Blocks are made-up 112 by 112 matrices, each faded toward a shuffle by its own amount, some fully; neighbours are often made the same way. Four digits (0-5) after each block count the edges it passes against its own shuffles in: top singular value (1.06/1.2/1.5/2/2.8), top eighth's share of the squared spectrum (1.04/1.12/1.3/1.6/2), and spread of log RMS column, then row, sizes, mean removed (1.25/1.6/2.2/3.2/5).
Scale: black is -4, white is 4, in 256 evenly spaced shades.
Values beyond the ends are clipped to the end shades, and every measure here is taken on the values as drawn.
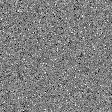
0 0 0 0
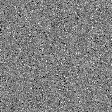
0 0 1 0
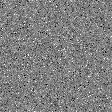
0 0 0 0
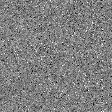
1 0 2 0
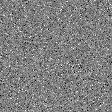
0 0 0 0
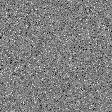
0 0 0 0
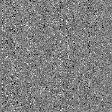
1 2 3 0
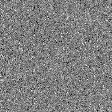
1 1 2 0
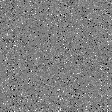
1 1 1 1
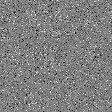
1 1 1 1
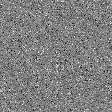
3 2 0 0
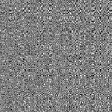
5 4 3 3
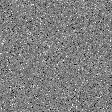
1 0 0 0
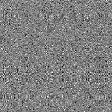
4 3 2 2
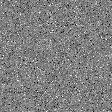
2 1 0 0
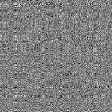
5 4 3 3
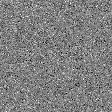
0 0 0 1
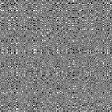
5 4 3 3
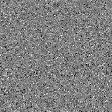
3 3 1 1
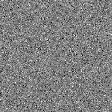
3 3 1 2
